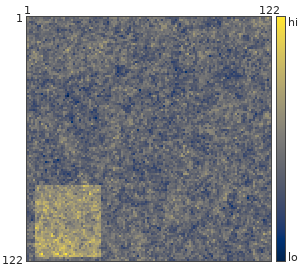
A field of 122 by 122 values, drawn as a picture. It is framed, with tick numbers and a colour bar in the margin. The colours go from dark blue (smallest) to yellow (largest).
Stripes: none. Ninth with the highest average: bottom left. Average level on the scale: 40%. Odd patch: higher, in the bottom left. Grain: blotchy.
